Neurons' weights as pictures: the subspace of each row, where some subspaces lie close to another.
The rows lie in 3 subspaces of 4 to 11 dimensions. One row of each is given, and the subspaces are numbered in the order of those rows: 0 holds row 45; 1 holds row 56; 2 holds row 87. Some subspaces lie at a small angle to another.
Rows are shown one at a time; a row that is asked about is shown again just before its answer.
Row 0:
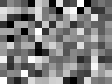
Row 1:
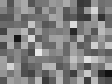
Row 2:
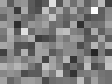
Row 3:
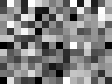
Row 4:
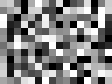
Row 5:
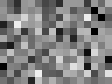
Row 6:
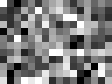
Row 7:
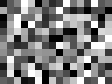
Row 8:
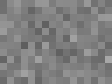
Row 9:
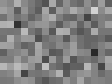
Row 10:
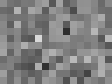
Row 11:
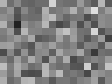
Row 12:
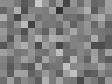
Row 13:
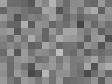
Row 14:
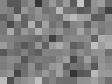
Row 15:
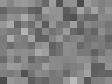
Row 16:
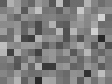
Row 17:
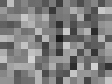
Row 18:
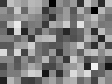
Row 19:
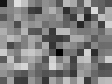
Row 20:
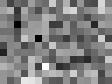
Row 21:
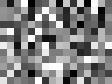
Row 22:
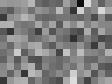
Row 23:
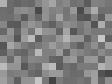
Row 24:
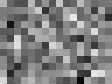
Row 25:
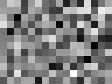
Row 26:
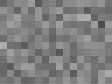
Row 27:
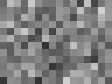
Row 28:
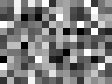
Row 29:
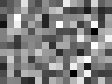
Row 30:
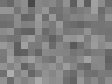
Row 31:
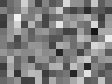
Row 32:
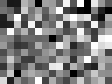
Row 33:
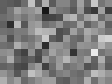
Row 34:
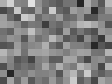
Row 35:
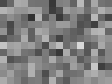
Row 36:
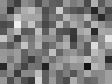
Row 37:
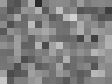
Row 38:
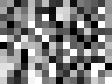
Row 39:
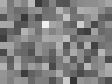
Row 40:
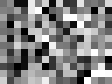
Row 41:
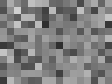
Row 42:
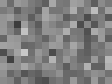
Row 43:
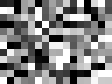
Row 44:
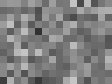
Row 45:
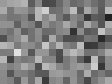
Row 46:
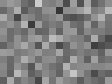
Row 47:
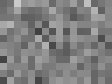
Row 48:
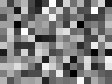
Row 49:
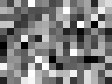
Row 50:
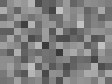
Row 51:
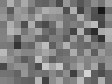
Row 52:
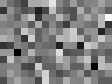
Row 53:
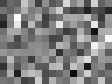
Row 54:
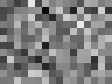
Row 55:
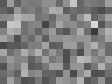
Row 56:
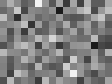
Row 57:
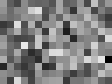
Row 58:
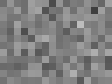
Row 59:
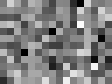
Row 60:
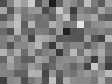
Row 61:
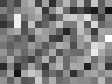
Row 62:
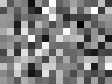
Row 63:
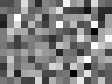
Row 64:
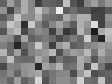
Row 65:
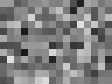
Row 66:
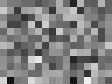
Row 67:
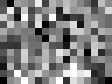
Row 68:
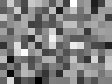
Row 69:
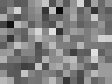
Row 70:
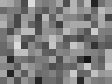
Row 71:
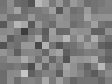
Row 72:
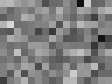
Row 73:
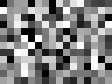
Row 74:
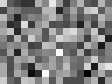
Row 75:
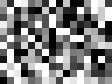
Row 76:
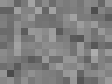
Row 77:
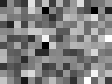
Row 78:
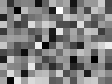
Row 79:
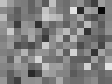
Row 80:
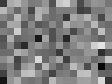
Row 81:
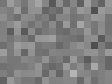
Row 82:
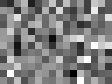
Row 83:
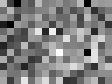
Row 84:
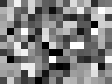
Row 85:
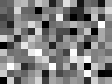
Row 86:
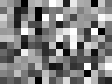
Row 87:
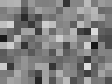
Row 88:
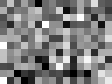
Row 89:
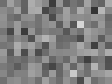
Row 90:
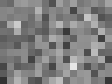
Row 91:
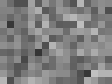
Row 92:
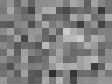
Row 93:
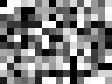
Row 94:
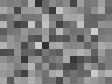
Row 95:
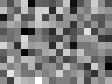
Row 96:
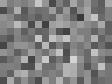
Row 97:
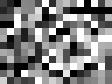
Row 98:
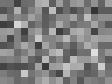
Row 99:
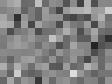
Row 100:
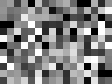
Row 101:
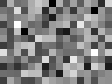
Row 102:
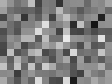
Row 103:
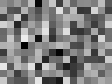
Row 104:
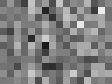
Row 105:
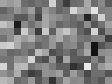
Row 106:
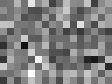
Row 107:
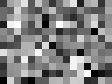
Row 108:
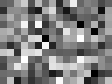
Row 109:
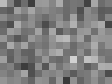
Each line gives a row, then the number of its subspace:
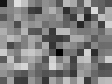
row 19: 2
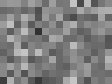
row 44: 0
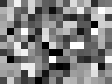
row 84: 0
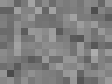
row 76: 0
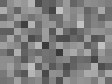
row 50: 1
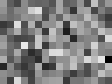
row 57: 2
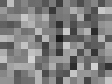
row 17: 2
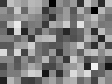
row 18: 1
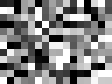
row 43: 2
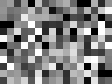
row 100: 2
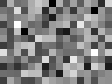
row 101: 1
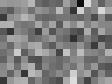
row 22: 0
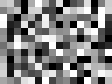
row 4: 1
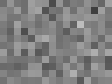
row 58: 1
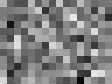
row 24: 0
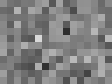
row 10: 2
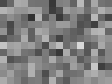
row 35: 0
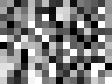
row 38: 2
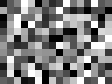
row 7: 1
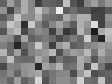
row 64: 0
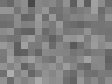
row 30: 0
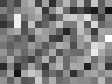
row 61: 1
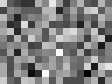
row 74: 1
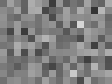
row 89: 1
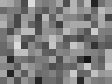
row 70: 0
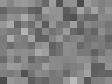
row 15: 0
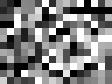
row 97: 1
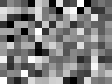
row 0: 0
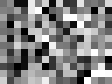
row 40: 1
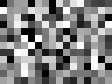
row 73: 0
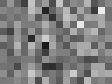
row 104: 0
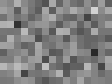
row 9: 1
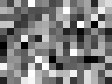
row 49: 2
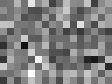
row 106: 2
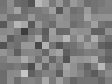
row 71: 0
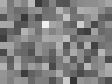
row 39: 2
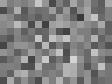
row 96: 2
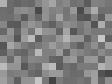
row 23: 2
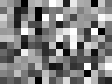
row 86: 0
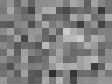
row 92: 2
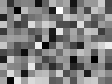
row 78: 0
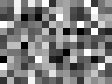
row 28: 2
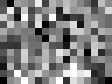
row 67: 2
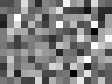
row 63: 1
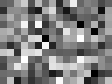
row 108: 2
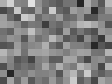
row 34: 0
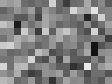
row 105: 2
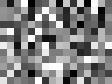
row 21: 0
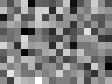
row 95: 0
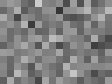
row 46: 1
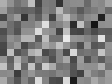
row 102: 2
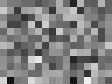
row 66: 0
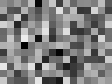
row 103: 2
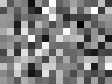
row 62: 1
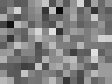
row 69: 0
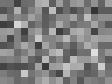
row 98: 1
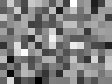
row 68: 0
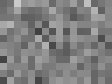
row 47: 2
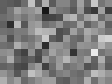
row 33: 0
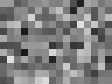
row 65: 0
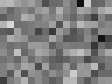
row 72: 0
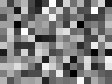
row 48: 1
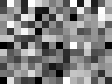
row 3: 0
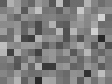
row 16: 2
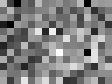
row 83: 2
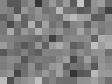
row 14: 1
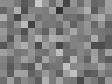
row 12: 1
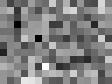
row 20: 2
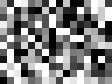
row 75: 0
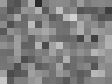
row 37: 0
